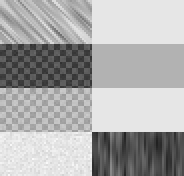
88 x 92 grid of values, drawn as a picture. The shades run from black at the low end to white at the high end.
It is made of 4 by 2 panels. Panel 1,1: high, slanting down to the right. Panel 1,2: very high, flat. Panel 2,1: low, checkered. Panel 2,2: high, flat. Panel 3,1: high, checkered. Panel 3,2: very high, flat. Panel 4,1: very high, fine-grained, faint in contrast. Panel 4,2: low, streaked downward.
